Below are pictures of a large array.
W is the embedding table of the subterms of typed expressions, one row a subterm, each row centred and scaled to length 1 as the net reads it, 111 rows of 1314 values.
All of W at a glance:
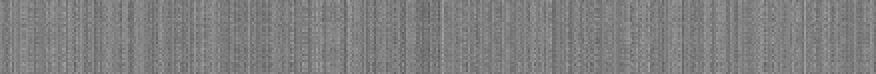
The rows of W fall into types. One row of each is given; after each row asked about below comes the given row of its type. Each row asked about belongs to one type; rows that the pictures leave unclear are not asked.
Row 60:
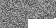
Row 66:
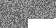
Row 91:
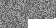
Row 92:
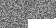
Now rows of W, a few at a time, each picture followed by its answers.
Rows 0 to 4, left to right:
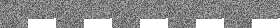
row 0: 91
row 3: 92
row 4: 66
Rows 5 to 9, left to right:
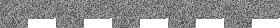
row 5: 91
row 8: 91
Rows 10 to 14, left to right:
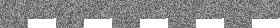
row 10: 91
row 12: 66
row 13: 92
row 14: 60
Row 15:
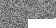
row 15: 60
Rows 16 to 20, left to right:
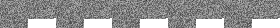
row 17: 91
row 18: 66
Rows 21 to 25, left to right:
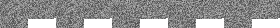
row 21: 91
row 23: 60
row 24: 66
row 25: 92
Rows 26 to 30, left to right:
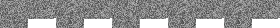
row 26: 66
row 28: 91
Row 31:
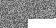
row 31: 66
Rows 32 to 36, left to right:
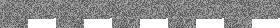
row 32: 60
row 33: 60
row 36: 92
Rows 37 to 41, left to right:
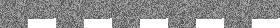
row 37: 91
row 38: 91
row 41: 91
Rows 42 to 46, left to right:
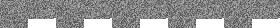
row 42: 66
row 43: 60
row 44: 66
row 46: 66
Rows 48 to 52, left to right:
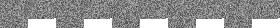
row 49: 92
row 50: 91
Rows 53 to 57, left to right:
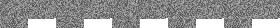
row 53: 91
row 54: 92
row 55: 91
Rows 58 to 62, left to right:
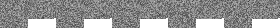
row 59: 60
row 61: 66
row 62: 66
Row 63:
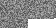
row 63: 92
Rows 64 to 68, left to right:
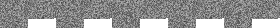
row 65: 92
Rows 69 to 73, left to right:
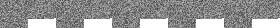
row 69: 92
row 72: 66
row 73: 66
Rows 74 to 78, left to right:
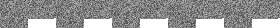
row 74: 66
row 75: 91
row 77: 60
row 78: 66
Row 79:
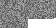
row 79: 91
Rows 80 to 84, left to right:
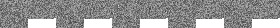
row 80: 66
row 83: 92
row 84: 60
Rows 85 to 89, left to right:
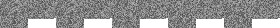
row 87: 91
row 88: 66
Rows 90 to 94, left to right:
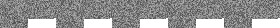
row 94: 66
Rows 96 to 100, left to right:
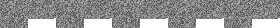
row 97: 66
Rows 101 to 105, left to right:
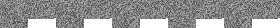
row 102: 66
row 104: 92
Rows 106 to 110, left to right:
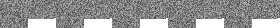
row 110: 91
